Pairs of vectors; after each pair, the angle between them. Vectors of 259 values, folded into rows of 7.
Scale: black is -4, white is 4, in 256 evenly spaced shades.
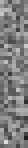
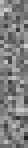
nearly parallel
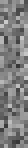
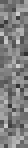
nearly opposite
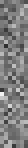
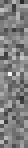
partly aligned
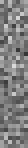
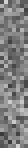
partly opposed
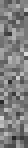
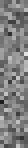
nearly parallel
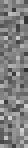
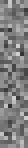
orthogonal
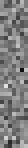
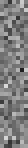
nearly parallel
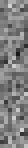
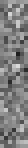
partly aligned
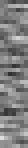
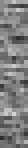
nearly opposite
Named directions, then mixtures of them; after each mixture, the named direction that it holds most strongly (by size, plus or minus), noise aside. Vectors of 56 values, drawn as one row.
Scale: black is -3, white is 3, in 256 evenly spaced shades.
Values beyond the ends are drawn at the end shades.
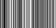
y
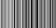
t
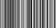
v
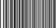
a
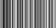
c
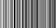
t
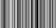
t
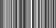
v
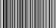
c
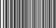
a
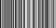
t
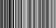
t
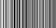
a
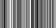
y
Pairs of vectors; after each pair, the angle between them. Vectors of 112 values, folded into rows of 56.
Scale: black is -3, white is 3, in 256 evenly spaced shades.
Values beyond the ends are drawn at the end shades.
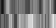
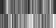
nearly parallel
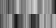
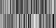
partly opposed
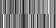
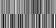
partly opposed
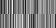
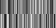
orthogonal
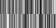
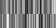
nearly parallel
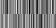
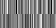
nearly opposite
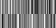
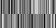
nearly opposite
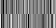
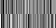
nearly parallel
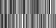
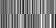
orthogonal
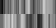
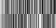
partly opposed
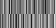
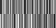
partly opposed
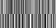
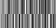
partly aligned
